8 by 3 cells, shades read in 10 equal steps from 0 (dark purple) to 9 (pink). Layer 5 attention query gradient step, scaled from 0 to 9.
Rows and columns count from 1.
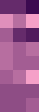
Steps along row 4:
down up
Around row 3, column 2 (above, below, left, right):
6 5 5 1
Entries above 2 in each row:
0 3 1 3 3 3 3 3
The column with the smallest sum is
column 2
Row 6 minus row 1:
3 4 9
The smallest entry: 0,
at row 1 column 3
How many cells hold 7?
0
